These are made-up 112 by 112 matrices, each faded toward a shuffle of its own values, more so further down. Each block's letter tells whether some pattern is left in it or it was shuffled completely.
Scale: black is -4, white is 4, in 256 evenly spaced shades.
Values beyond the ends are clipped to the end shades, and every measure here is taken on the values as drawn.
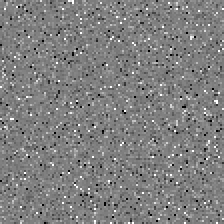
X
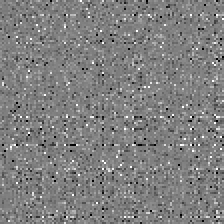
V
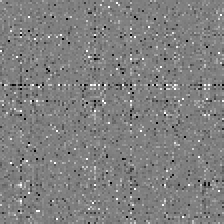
V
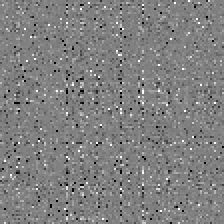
V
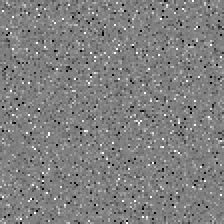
X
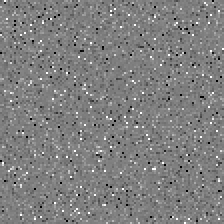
X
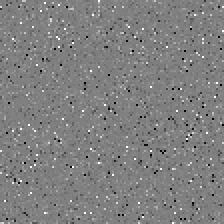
X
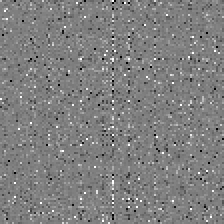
V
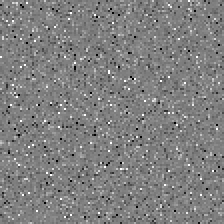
X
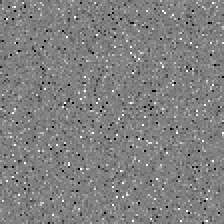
X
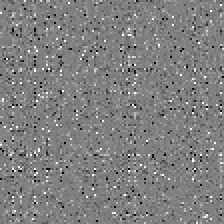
V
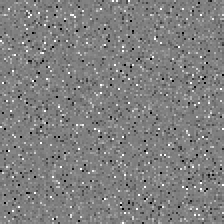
X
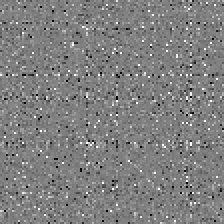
V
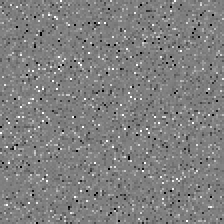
X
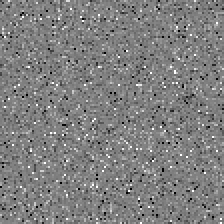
X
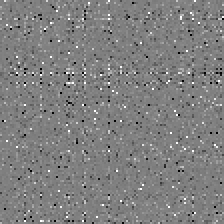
V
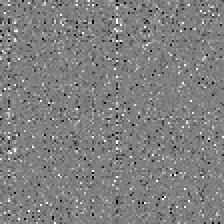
V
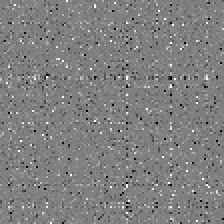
V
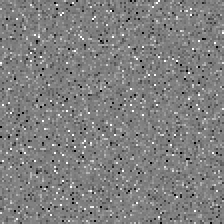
X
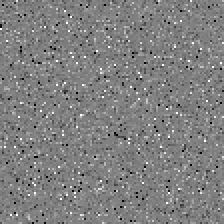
X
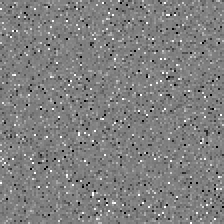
X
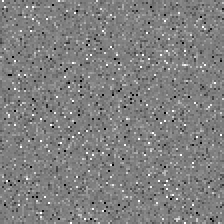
X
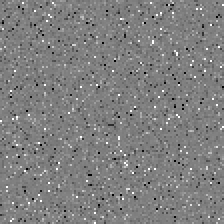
X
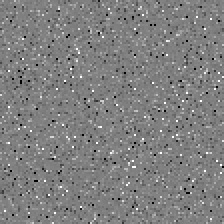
X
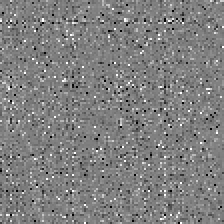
V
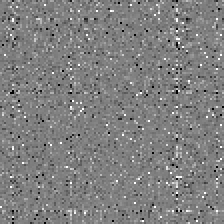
V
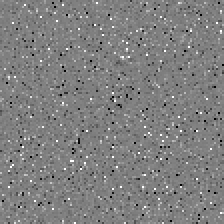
X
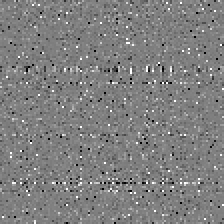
V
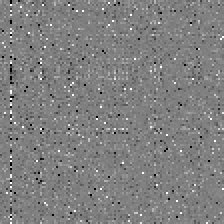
V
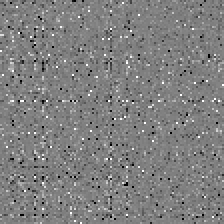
V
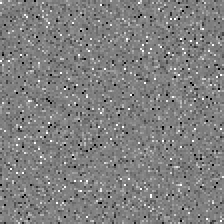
X
